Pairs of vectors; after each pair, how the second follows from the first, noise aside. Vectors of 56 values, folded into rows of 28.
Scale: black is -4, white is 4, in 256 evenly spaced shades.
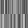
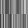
shuffled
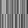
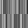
sign-scrambled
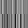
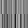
copied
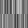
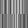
sign-scrambled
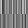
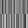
reversed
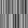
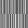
sign-scrambled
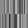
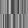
reversed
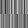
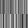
reversed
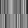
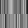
copied
